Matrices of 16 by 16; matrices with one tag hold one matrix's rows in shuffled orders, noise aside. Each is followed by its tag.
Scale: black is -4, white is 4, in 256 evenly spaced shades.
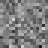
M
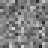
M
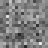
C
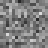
C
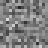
C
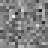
M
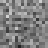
C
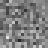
C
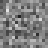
C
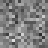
M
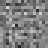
C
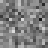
M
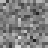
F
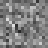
C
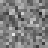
M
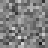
M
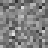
M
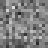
C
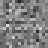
C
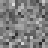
M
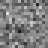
C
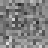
C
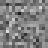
C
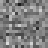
C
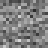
F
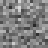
F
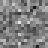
F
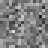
M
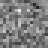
F
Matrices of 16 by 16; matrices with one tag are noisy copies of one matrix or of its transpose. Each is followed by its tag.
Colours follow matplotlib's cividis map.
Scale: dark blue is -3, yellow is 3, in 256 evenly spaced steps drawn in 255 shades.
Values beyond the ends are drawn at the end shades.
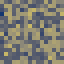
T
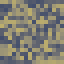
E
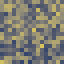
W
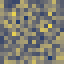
E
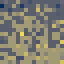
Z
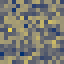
W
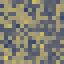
W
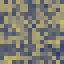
W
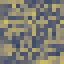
E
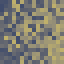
Z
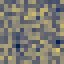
T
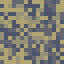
W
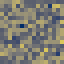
E
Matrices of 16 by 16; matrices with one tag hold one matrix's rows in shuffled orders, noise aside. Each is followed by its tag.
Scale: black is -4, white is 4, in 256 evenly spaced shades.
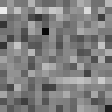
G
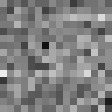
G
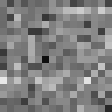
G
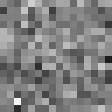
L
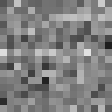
G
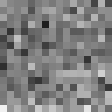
G
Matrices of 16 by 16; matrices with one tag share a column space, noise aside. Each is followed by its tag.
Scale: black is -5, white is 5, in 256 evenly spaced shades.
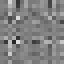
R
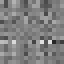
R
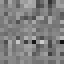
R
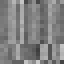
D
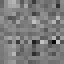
R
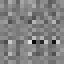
R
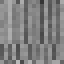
D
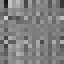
R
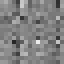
R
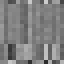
D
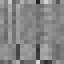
D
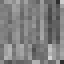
D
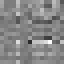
R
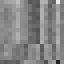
D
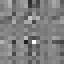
R
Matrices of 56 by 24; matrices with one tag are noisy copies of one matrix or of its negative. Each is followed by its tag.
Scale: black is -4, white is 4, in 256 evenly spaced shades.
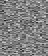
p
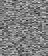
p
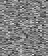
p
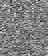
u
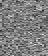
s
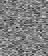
p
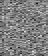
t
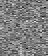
p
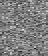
t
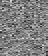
u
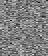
p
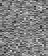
s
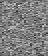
t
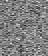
p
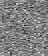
t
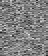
u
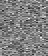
p
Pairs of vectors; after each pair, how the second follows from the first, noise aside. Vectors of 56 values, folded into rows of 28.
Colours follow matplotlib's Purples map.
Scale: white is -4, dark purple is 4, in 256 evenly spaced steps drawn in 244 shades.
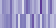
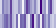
scaled up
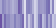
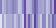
negated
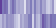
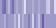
partly zeroed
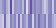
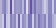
copied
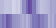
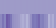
partly zeroed
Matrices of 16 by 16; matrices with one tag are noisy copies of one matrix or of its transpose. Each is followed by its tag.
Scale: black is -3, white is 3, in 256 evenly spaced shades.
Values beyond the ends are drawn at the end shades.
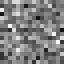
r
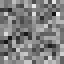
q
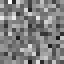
r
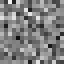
r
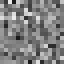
r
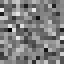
r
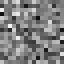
r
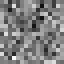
q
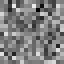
q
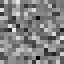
r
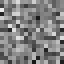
r
